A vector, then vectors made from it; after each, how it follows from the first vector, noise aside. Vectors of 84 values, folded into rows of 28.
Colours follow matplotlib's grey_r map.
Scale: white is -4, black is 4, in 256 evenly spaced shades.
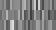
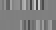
partly zeroed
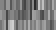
sign-scrambled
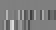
partly zeroed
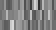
sign-scrambled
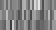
sign-scrambled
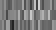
sign-scrambled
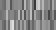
sign-scrambled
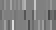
partly zeroed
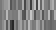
sign-scrambled
